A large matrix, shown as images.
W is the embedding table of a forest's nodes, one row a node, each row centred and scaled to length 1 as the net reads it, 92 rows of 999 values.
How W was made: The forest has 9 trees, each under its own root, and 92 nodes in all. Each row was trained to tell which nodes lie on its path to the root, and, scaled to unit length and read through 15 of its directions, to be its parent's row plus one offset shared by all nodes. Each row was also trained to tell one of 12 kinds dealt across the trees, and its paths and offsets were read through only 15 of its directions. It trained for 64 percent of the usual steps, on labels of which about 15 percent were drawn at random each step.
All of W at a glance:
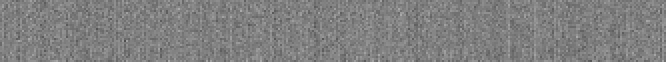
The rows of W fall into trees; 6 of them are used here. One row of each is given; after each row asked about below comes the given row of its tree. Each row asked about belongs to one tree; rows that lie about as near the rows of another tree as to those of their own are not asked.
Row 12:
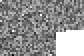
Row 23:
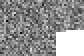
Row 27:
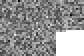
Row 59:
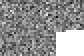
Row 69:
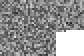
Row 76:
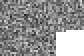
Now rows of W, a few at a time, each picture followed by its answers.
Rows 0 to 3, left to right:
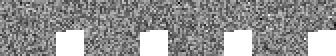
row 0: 76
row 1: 27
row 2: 76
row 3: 59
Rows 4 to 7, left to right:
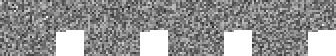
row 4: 12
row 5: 23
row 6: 59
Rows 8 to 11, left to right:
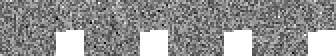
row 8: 27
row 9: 12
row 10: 23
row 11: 59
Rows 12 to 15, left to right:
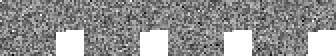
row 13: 76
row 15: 59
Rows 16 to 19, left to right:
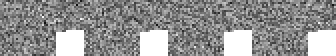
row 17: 59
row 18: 27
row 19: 27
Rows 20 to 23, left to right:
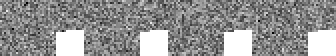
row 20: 76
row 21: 27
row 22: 12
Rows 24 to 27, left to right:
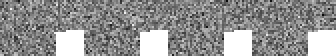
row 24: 69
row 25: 69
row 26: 12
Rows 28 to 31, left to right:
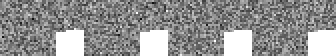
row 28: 23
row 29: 76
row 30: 23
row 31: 59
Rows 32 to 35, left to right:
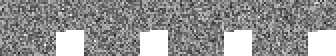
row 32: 59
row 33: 23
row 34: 76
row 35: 23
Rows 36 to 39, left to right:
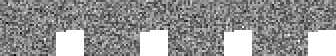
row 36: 12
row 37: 76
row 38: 76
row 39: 23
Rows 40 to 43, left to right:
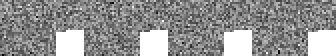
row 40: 76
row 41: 76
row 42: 76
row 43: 27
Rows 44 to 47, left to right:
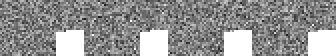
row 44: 69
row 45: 12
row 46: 27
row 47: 12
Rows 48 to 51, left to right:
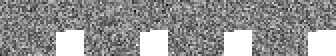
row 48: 59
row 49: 12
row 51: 23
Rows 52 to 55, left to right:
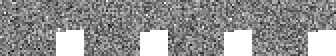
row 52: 12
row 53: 76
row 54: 76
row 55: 69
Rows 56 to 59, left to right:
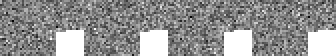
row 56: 12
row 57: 59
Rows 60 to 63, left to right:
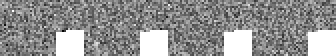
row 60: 76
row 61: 27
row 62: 69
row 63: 27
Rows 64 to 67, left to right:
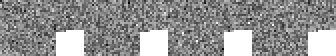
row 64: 69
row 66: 27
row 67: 12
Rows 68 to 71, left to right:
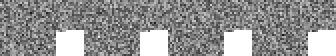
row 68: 27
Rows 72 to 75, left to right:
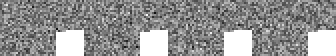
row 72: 59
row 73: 76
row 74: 27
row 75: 59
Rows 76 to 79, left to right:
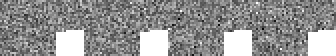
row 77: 59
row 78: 59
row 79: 76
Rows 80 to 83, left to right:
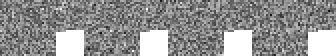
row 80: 23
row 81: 59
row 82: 76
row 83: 12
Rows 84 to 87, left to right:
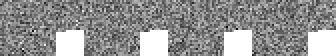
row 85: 59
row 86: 59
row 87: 59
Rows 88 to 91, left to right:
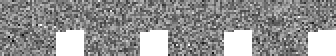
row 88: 12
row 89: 59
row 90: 76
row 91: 12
